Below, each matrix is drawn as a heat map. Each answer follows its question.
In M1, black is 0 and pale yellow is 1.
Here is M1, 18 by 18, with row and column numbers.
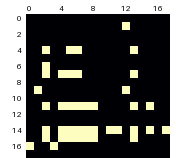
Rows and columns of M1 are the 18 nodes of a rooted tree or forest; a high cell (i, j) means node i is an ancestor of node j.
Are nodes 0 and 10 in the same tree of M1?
no
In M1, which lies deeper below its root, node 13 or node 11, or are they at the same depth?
node 13
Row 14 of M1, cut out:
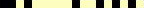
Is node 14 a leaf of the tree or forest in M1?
no
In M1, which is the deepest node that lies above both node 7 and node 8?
15
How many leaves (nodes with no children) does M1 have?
9
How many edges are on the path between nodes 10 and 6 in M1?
6
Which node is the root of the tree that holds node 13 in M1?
14
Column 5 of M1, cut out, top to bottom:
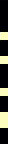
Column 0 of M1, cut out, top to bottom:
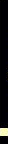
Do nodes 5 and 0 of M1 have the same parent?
no
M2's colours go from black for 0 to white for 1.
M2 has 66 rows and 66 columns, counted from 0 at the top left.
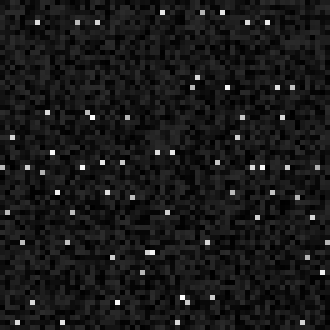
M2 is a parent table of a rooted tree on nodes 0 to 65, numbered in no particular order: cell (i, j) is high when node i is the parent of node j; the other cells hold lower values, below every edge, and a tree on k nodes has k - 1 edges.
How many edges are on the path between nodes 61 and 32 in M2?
3
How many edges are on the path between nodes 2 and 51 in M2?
3
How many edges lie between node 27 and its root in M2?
0
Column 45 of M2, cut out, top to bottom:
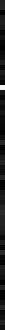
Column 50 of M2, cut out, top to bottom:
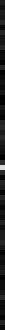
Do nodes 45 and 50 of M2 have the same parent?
no
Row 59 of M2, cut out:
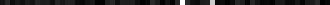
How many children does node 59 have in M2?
2
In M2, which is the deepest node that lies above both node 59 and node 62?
43
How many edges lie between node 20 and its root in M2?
3
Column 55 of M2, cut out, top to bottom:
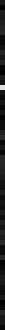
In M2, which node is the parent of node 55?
17
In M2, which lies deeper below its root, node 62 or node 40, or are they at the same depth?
node 62
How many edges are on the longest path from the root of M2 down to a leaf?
22
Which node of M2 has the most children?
33
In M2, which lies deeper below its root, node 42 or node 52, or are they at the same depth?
node 52
